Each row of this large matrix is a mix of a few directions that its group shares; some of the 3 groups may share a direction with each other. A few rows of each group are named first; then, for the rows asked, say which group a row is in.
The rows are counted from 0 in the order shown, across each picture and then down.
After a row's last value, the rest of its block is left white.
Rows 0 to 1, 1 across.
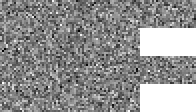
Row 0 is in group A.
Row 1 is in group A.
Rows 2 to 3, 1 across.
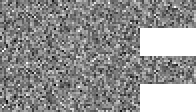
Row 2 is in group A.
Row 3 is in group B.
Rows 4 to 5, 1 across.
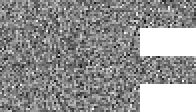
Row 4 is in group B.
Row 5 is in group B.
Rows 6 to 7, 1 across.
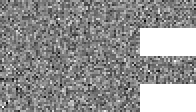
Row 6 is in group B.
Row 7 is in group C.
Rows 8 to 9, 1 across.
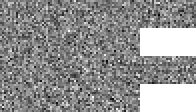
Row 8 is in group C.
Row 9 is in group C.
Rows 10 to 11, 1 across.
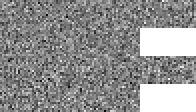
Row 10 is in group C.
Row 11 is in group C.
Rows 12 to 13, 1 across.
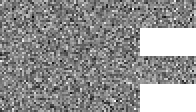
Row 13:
C
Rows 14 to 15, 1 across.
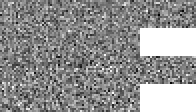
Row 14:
C
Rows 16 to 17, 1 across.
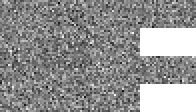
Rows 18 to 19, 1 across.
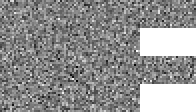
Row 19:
C
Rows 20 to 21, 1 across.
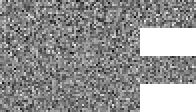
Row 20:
B
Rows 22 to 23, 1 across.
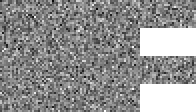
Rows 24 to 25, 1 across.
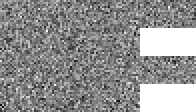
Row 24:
B
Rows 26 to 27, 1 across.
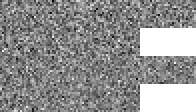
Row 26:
A
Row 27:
A
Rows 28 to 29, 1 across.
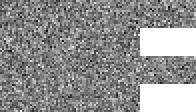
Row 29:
A
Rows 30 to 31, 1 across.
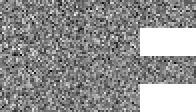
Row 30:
A
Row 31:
A
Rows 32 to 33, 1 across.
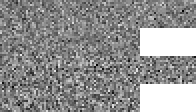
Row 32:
A
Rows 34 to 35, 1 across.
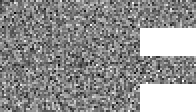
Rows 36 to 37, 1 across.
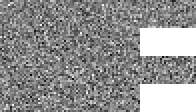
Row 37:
C
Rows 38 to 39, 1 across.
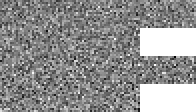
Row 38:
B
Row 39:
C
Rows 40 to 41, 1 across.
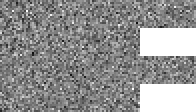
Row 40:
A
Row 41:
C
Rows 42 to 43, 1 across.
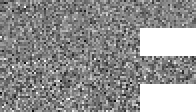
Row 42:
B
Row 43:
B
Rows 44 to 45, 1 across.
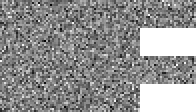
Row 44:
C
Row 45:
C
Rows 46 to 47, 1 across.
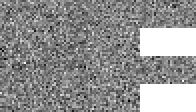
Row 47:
B
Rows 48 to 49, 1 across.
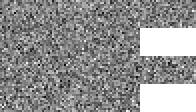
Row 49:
A
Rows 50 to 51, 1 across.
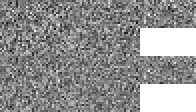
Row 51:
A
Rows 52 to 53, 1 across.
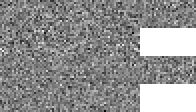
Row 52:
C
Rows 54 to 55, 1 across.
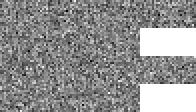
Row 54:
C
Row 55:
A
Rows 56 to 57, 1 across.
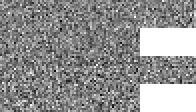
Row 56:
C
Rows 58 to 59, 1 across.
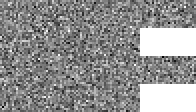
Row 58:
C
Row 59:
C
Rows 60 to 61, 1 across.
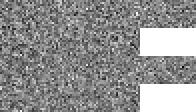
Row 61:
A
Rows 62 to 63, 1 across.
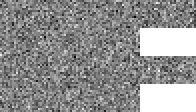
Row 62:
C
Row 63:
C
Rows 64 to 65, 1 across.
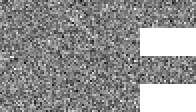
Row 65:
B
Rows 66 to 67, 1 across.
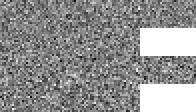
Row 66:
C
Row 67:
C
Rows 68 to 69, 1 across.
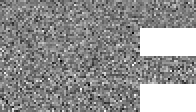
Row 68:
C
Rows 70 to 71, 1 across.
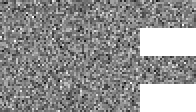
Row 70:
B
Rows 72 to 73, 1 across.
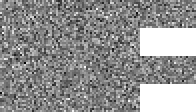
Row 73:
B
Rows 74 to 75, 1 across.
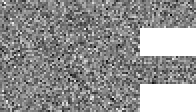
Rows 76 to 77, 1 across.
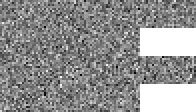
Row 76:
C
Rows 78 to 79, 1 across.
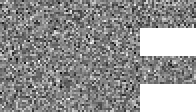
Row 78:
C
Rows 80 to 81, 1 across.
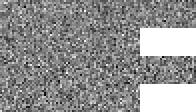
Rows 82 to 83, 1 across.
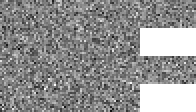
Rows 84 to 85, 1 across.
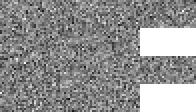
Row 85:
B
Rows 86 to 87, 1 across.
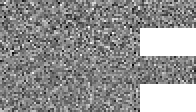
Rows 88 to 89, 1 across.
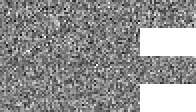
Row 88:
C
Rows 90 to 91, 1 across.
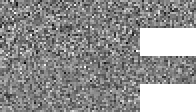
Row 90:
B
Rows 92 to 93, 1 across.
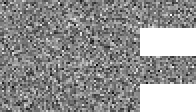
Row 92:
C
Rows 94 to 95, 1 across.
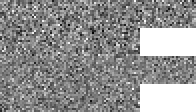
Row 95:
C
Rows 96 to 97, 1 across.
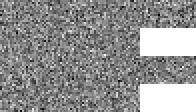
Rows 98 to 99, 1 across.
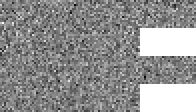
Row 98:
C
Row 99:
B
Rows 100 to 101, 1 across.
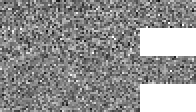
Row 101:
C
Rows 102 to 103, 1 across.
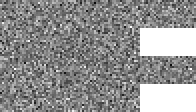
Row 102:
C
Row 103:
B
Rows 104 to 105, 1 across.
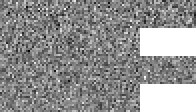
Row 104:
C
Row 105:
B
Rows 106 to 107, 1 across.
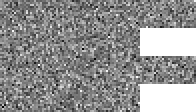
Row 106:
A
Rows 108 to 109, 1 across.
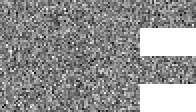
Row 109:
B
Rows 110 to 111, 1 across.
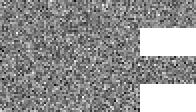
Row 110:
C
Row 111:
C
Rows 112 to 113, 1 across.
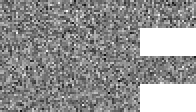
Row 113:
A
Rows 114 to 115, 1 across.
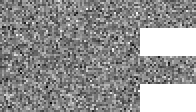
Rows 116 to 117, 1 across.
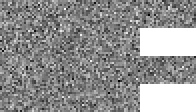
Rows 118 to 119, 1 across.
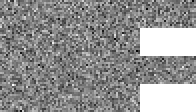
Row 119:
A
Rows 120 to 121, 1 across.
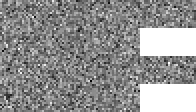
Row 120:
A
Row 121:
B
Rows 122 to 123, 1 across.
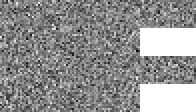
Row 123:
B
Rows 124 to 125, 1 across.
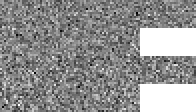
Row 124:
A
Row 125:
A
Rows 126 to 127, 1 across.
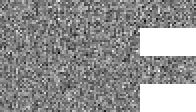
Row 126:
B
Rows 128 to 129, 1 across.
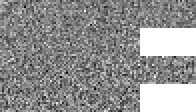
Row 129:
C
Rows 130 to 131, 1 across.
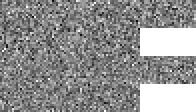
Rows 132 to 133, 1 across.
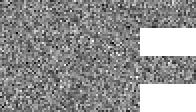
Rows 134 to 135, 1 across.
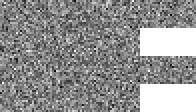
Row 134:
C
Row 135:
B
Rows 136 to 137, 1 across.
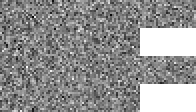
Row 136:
A
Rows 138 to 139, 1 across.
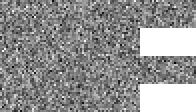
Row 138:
B
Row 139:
A
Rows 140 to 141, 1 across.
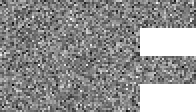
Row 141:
A
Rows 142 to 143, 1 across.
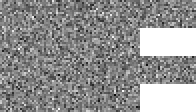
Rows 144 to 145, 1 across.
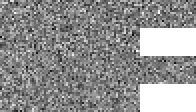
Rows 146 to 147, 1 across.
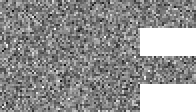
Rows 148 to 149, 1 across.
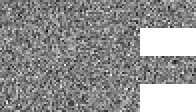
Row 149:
C
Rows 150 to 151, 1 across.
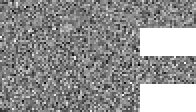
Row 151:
C
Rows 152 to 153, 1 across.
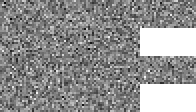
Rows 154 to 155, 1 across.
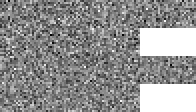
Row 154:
B
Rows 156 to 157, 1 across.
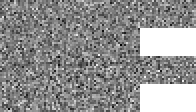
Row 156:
B
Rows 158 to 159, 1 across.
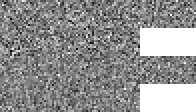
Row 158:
C
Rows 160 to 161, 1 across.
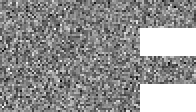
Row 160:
A
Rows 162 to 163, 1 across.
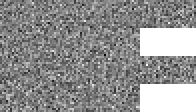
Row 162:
C
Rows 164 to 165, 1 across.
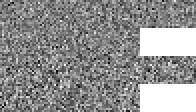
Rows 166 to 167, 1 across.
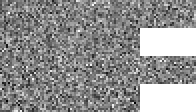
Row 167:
A
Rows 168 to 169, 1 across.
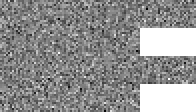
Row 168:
B
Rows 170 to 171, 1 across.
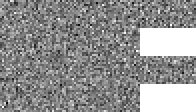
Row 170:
B
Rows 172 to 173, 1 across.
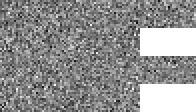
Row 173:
C
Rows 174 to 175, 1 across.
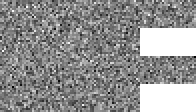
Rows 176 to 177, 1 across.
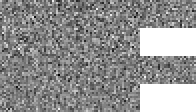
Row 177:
B
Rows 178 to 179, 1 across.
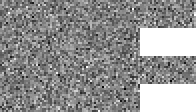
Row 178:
C
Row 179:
B
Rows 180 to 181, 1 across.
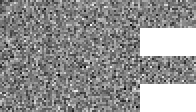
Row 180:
B
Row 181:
B
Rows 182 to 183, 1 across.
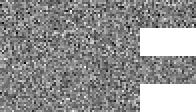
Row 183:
B
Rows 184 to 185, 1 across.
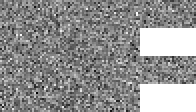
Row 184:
A
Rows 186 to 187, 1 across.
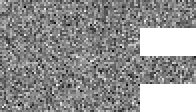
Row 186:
B
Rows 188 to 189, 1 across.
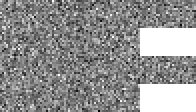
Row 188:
A
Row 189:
B
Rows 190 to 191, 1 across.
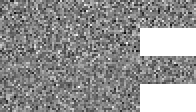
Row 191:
B
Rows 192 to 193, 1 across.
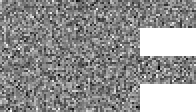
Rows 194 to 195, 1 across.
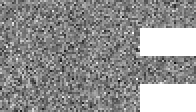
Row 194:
C
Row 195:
A
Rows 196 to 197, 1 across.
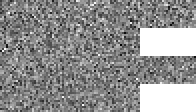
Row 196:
B
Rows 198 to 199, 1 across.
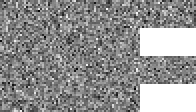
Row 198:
C
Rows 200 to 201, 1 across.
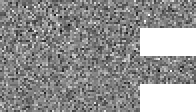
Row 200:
B
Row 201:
C
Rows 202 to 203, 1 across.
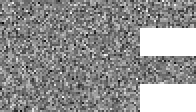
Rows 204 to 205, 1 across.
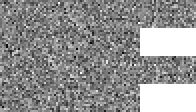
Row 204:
C
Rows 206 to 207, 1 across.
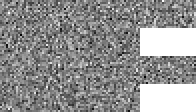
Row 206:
C
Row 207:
B
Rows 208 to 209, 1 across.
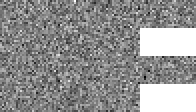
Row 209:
B
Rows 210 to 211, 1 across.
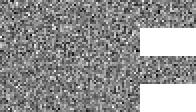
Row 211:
B
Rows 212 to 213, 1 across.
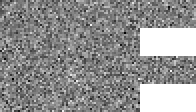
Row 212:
B
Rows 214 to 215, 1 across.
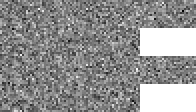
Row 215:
A
